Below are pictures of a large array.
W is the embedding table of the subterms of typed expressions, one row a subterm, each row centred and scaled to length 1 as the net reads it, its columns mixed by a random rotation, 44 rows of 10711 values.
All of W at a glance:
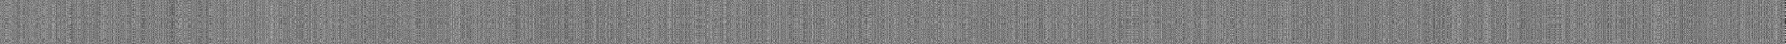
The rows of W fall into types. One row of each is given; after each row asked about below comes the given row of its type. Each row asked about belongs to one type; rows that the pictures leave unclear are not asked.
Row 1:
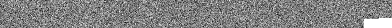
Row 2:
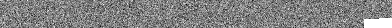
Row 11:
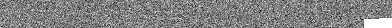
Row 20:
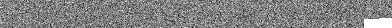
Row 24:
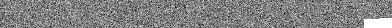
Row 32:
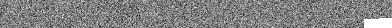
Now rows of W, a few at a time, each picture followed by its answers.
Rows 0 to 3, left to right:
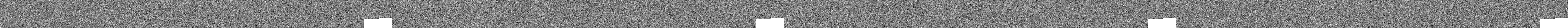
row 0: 11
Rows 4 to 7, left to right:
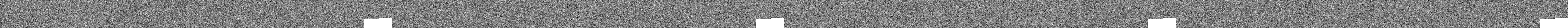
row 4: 24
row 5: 24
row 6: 32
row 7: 2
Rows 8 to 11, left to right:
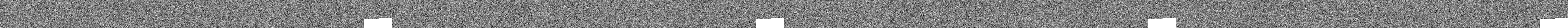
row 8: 11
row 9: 32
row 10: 32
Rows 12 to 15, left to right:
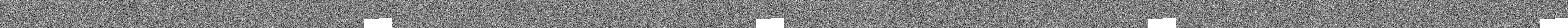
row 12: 2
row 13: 11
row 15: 1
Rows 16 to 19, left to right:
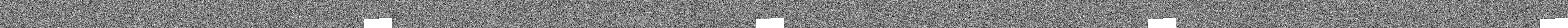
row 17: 32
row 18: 24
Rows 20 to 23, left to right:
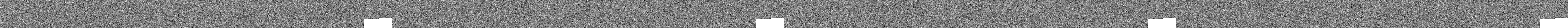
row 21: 2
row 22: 2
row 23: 24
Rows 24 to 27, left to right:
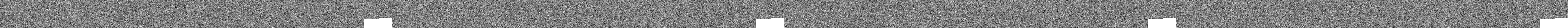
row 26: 11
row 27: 11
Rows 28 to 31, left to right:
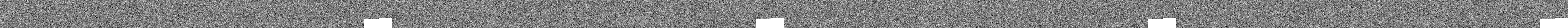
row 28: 20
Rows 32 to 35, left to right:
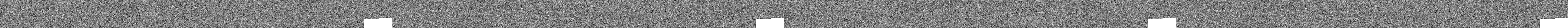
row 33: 11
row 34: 32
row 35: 11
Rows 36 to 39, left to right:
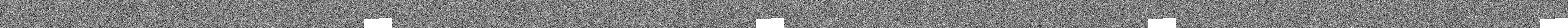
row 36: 32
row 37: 32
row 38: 1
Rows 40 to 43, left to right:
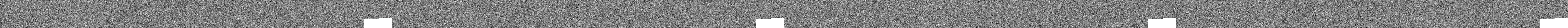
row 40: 24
